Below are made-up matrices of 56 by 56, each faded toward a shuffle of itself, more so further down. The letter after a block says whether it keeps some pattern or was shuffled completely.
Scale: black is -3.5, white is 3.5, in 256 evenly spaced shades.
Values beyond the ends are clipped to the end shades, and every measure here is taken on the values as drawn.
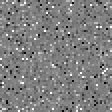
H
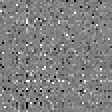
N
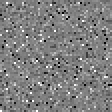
H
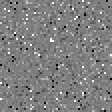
H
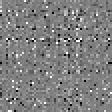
N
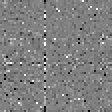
N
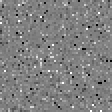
H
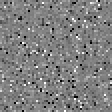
H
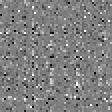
N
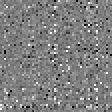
N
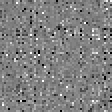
N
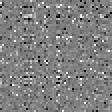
N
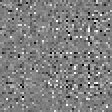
N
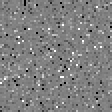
H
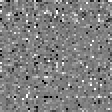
N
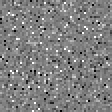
H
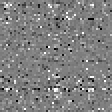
N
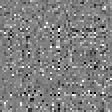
N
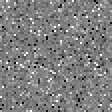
H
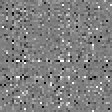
N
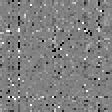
N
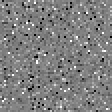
H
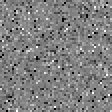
H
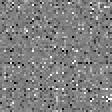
N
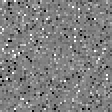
H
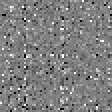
N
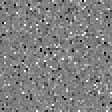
H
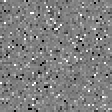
H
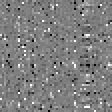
N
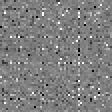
N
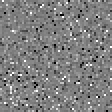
H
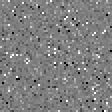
H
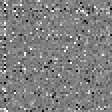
N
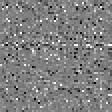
N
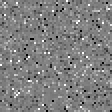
H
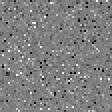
H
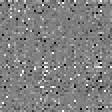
N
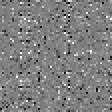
N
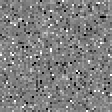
H
